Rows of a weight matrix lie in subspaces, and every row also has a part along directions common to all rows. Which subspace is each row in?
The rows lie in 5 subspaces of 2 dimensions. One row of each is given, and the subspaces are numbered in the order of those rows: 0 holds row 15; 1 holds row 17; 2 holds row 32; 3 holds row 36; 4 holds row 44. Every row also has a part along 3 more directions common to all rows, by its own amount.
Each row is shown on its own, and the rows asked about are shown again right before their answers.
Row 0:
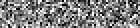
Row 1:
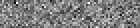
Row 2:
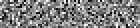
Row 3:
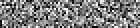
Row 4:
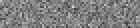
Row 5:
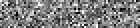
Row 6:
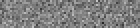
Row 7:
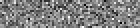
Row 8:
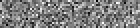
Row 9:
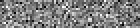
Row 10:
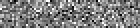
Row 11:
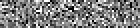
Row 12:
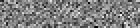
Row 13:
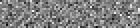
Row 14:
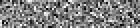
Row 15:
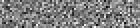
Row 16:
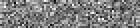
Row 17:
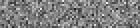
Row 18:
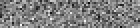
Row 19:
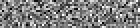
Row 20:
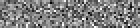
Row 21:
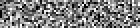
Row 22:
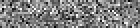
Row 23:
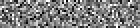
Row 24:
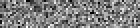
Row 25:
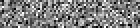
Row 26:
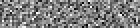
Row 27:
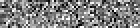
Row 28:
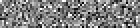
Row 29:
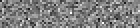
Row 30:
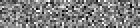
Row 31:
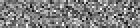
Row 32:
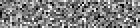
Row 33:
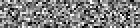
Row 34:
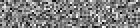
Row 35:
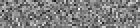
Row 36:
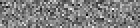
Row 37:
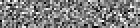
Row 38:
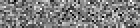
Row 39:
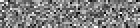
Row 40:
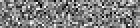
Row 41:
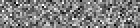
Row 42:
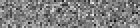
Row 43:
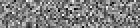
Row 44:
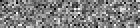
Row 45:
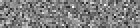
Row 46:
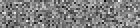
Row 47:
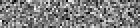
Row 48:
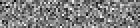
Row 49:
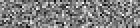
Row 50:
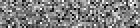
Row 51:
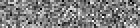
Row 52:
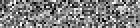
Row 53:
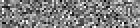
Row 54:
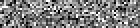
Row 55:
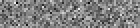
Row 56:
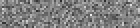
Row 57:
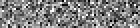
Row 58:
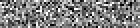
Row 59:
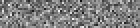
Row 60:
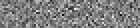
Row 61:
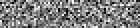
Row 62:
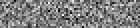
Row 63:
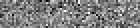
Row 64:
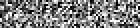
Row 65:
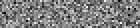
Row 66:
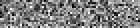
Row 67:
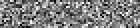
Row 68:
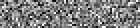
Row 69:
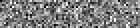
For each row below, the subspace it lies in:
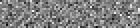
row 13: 0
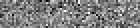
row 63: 1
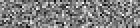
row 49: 2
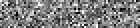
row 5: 4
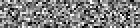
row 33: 2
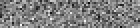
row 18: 2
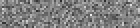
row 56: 0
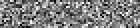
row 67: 2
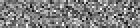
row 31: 2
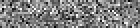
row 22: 0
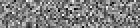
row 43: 3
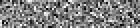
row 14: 3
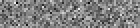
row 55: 4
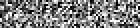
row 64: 1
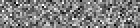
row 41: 4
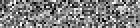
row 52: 1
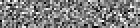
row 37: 3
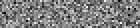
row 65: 0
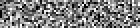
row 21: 2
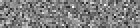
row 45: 2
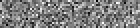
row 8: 0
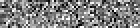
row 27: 1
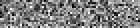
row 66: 2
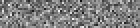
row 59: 4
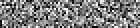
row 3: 3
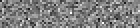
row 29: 0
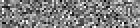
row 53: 0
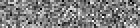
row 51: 1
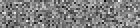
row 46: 0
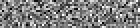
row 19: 4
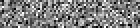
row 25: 1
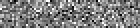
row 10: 0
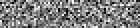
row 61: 3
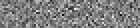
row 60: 3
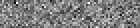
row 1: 4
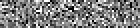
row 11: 3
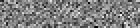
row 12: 4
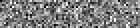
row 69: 1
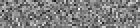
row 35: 4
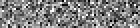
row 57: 1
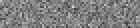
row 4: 2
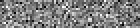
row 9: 0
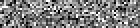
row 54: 2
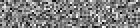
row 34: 4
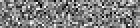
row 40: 4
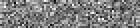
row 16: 3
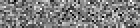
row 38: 1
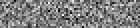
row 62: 3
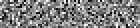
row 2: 4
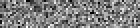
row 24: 3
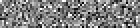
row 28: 2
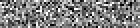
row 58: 3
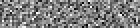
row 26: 2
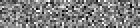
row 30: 2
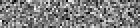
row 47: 3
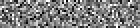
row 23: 4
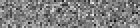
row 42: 1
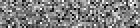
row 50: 1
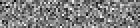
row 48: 3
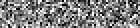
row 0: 1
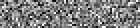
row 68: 4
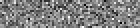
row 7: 0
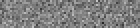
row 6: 0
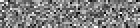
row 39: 4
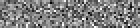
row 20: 2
